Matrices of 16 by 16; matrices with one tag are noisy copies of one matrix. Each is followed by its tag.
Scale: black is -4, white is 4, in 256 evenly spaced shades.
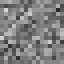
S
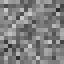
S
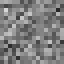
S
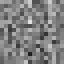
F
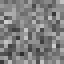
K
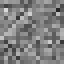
S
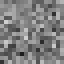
K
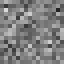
S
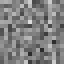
F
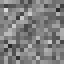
S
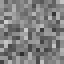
K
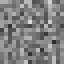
F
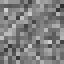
S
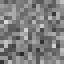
K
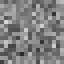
K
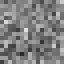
K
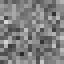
K
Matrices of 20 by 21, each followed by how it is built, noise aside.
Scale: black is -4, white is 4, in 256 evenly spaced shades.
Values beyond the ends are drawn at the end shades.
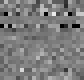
uneven rows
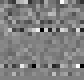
uneven rows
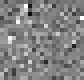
noise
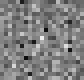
noise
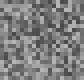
noise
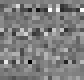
uneven rows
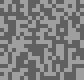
noise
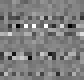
uneven rows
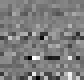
uneven rows
